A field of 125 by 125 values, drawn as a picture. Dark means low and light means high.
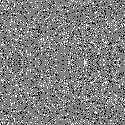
The grain is fine, like static. There are no regular stripes. On average the colour sits 50% of the way up the scale. The top and bottom halves mirror each other. No seam splits the table. No row or column stands out.
